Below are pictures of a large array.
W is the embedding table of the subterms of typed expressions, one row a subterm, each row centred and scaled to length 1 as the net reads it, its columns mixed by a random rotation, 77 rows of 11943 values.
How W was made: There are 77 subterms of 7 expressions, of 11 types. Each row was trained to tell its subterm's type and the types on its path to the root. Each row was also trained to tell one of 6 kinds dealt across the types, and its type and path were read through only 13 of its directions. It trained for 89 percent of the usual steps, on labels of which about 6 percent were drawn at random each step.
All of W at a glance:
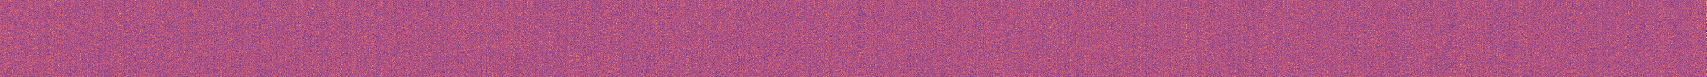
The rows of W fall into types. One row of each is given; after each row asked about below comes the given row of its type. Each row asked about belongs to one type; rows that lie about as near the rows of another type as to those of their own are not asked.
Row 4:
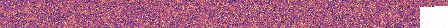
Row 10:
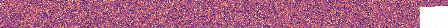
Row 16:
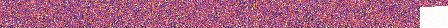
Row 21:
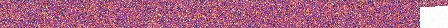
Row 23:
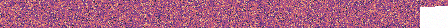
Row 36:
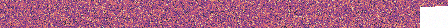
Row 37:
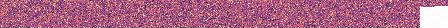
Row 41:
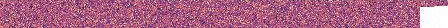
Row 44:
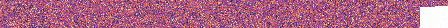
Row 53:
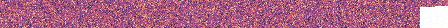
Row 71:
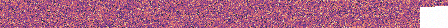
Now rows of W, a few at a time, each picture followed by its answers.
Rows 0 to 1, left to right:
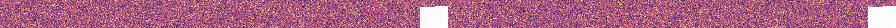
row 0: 37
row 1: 53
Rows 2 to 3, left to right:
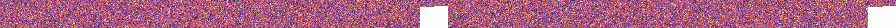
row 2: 4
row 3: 10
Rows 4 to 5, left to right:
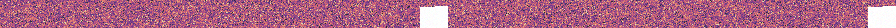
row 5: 4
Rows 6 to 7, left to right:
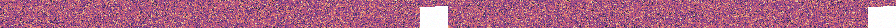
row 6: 10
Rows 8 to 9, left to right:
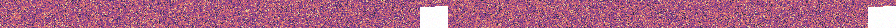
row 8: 21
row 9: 36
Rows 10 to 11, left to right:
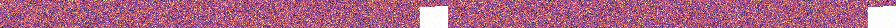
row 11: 71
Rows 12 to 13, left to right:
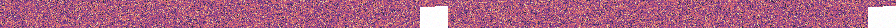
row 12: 44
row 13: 44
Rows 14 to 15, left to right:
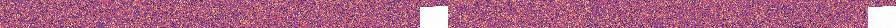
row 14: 41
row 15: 37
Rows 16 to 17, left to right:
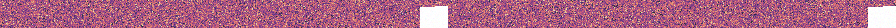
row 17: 10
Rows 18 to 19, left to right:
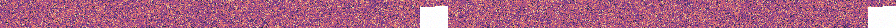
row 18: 41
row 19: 4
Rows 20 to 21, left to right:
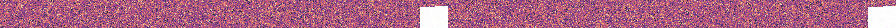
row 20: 10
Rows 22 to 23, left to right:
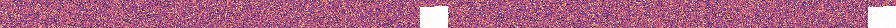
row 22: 37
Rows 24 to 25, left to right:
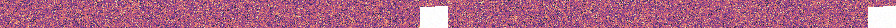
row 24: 36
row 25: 53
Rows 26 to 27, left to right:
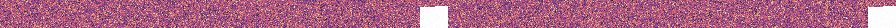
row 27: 53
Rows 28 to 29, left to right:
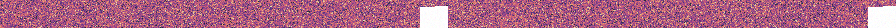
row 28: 37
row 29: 21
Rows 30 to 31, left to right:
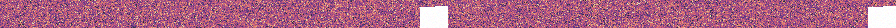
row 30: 10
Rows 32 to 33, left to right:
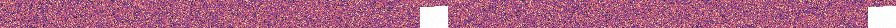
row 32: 41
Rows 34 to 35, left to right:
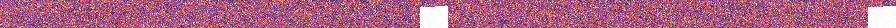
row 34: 4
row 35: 71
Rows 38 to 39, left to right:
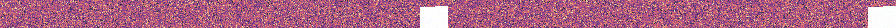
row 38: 23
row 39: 36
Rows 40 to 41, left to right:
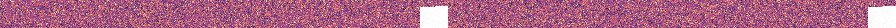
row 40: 53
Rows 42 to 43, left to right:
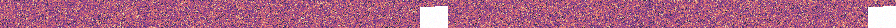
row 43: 41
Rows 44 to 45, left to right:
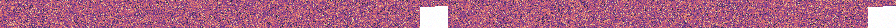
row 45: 10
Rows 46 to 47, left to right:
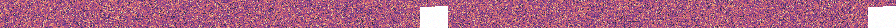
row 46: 36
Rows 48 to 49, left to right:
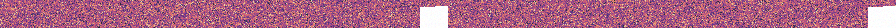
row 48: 23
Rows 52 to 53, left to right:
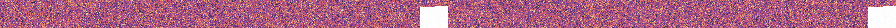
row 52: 4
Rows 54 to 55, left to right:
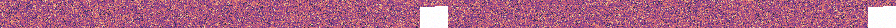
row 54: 37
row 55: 23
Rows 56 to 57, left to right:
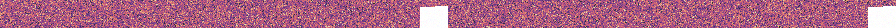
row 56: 16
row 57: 71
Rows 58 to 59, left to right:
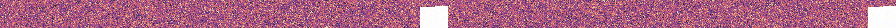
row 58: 41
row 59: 16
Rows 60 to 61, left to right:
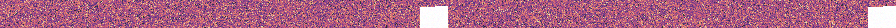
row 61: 71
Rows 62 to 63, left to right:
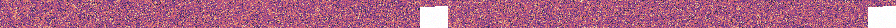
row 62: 21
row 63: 44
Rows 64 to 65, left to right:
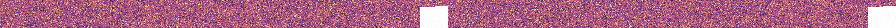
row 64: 16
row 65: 53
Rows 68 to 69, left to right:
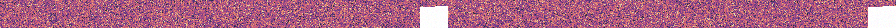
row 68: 4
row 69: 16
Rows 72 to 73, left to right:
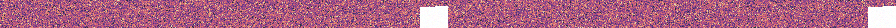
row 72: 71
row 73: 4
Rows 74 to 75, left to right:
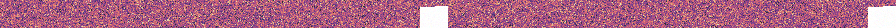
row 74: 37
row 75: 10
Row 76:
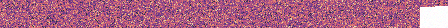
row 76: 71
